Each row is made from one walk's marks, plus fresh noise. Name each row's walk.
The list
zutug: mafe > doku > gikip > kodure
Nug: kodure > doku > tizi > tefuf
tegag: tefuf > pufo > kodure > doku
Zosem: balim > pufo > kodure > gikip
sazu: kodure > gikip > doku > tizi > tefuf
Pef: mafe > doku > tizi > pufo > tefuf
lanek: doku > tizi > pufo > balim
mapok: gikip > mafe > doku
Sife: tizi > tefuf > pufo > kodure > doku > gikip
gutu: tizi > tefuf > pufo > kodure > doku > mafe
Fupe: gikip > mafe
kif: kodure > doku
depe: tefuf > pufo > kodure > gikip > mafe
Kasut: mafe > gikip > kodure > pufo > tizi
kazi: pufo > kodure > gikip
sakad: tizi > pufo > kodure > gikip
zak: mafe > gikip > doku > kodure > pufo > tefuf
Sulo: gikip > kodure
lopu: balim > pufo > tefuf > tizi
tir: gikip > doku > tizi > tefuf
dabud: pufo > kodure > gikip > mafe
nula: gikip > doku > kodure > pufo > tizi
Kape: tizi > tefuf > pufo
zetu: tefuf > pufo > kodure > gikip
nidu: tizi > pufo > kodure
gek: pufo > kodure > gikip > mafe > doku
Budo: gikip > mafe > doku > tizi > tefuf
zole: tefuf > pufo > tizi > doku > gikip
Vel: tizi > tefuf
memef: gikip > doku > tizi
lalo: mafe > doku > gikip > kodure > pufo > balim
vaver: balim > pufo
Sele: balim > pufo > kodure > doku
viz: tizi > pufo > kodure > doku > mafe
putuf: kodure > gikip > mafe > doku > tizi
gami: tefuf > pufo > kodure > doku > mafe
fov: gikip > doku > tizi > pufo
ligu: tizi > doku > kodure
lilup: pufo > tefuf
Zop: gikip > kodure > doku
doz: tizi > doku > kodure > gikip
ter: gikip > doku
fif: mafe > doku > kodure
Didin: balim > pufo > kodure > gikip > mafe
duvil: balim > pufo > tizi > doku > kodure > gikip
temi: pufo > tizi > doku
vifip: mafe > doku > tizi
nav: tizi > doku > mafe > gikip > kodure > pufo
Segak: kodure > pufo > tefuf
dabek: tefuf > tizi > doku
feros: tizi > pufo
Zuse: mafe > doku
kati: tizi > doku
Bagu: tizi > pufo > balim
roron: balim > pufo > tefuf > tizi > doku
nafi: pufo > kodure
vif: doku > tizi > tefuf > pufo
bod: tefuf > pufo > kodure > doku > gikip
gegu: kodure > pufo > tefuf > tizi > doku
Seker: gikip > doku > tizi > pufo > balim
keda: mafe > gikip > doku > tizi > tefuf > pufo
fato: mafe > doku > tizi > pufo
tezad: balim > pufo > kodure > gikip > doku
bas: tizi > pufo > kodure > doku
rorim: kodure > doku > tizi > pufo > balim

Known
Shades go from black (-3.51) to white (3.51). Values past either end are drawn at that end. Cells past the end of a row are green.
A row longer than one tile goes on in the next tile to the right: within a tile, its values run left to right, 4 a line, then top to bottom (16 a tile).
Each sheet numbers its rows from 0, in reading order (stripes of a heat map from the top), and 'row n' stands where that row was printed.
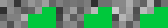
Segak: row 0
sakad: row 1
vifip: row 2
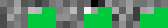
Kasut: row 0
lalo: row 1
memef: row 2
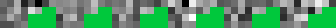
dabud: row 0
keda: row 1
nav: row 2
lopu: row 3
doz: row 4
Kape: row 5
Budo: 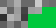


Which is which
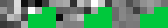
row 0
Fupe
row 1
Vel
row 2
tegag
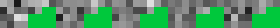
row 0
lilup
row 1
tir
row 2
gegu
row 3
nula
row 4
sazu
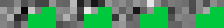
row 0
kif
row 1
gek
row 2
Nug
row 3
zetu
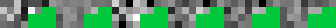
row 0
fif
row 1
fov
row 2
vaver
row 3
Zosem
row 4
kazi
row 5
depe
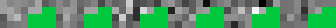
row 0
fato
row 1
viz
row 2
putuf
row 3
nafi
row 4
Didin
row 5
bod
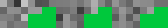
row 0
rorim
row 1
Sife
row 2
bas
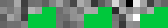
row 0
zak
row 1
Seker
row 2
Bagu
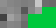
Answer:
gutu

